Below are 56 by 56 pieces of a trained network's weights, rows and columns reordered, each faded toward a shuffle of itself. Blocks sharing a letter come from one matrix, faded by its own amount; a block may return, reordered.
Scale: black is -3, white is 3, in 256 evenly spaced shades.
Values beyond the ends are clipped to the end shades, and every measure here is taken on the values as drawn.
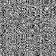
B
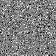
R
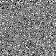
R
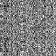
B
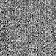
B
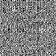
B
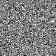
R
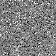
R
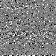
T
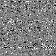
T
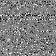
T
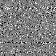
T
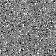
R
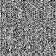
B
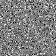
R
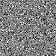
R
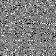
T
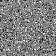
R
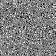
R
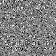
R
